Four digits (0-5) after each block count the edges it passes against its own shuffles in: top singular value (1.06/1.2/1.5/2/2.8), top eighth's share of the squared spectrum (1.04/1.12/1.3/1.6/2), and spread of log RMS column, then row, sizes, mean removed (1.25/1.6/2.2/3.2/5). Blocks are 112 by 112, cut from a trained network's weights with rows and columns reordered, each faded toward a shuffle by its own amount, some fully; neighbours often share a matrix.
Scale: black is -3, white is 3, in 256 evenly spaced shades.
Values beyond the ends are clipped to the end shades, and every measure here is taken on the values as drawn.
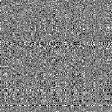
4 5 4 3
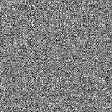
4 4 2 3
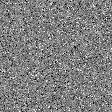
0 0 0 0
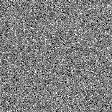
2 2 1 0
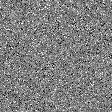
1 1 0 0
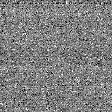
2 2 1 1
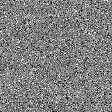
0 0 0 0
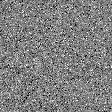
0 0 0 0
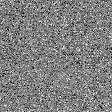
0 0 0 0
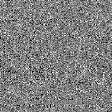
3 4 2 3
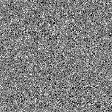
2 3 1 2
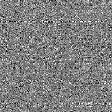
3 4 2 2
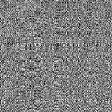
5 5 3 3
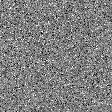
0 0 0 0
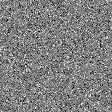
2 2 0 0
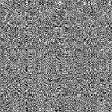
4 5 3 3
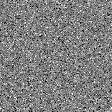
2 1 1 1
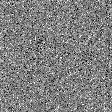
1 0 0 0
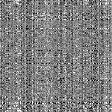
4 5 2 4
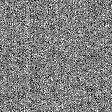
2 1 0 0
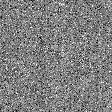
1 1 0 0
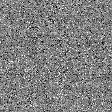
1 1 1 0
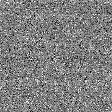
2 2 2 0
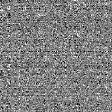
3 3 3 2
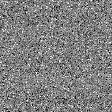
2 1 1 0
